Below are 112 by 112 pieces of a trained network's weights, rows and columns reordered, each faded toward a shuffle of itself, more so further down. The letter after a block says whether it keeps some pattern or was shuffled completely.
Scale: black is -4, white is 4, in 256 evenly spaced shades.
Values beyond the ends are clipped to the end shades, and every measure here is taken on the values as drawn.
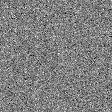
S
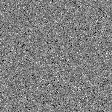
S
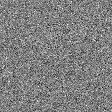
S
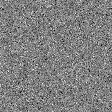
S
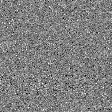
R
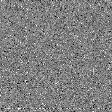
R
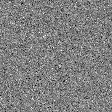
S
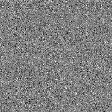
R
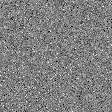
S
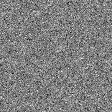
S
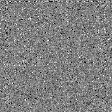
R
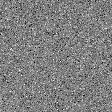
S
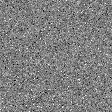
S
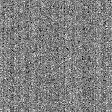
R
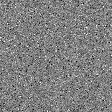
S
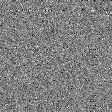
R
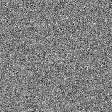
R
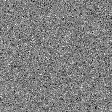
S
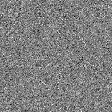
R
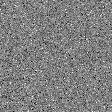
S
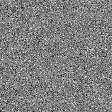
R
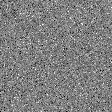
S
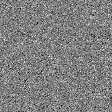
R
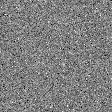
S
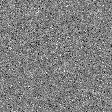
S
